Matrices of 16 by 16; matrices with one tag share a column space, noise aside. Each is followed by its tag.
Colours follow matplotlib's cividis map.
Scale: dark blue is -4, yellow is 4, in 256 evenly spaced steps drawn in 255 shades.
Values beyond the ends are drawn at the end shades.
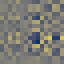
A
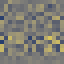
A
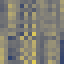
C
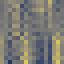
C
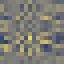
A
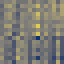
C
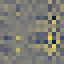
A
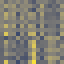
C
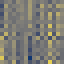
C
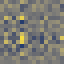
A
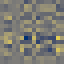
A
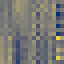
C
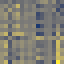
C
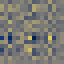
A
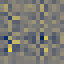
A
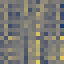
C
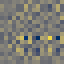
A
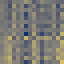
C
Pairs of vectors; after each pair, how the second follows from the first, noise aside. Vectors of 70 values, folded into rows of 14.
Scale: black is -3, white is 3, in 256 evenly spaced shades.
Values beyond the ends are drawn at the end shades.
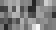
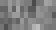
shrunk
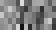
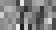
copied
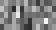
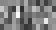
copied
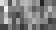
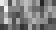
copied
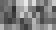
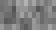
shrunk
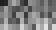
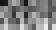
copied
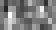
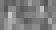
shrunk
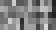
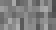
shrunk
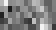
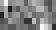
copied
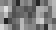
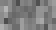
shrunk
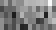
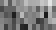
copied
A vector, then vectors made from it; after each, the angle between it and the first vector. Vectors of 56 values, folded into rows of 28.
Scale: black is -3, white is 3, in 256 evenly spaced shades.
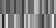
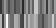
nearly parallel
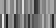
nearly opposite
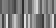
nearly parallel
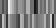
partly opposed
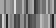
nearly opposite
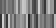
partly opposed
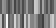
nearly parallel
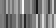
partly opposed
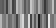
orthogonal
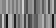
nearly opposite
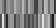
nearly opposite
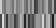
nearly opposite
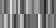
orthogonal
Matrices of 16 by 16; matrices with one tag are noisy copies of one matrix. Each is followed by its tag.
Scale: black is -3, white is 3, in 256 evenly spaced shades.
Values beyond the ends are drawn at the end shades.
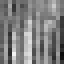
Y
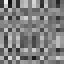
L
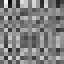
L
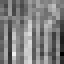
Y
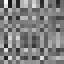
L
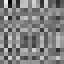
L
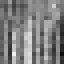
Y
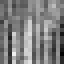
Y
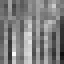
Y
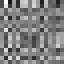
L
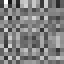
L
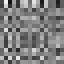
L
